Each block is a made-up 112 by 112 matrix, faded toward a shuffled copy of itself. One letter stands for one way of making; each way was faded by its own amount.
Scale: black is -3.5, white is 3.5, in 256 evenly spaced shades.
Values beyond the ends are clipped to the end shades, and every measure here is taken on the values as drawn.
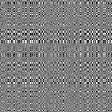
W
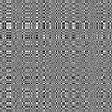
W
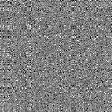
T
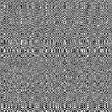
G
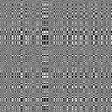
W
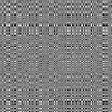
W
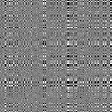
W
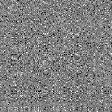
T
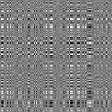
W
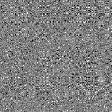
T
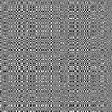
W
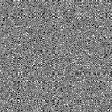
T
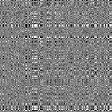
G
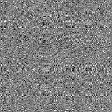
T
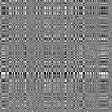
W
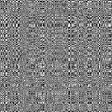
G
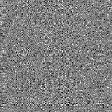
T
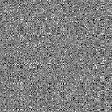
T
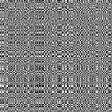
W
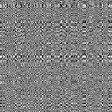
G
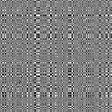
W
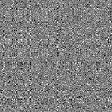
T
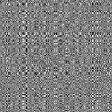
G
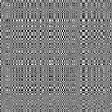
W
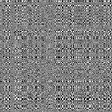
G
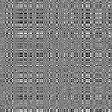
W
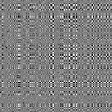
W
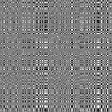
W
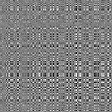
W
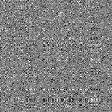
T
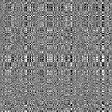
G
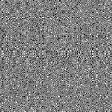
T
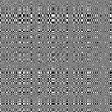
W
